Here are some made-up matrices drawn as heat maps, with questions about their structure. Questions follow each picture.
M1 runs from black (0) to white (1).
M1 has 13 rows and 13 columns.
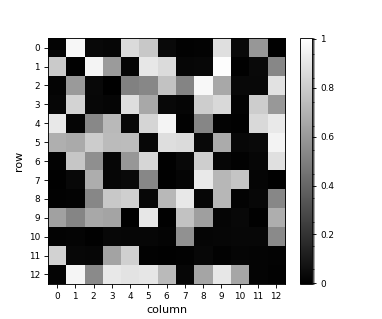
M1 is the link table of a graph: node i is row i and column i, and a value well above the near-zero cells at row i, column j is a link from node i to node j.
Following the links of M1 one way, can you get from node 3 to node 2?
yes
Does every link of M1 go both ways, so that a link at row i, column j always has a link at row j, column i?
yes
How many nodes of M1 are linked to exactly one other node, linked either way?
0
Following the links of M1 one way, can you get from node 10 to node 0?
yes
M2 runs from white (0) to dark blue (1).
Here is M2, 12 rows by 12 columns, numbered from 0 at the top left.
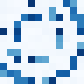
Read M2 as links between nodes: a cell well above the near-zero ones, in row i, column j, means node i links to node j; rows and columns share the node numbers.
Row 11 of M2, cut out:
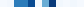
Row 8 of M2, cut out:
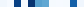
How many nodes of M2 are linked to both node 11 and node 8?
3
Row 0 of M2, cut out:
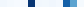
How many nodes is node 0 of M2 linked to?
3
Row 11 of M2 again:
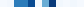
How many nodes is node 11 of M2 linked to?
5
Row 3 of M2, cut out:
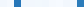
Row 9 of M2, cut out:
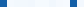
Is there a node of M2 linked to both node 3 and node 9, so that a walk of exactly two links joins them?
no
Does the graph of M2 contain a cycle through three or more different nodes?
yes
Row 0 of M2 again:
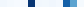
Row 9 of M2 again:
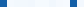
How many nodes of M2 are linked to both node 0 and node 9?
1
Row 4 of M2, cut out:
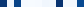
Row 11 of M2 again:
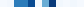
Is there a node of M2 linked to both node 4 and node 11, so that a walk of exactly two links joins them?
yes
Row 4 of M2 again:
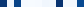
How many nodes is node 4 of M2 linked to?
4
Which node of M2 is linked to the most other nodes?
node 2
